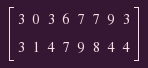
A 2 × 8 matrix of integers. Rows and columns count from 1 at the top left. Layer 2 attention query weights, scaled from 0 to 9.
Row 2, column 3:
4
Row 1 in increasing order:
0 3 3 3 6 7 7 9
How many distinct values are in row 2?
6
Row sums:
38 40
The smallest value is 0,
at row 1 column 2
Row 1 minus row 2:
0 -1 -1 -1 -2 -1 5 -1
